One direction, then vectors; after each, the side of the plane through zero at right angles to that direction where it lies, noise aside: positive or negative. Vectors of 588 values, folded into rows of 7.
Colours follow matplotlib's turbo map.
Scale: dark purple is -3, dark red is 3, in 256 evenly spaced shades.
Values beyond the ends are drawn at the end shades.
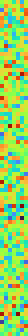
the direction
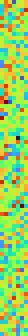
positive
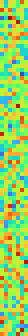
negative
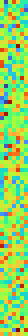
negative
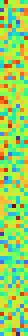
positive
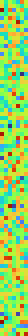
negative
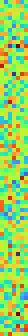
positive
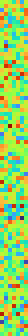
positive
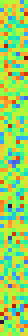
positive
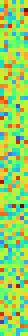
positive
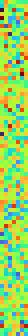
positive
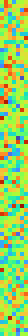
positive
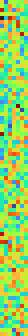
negative
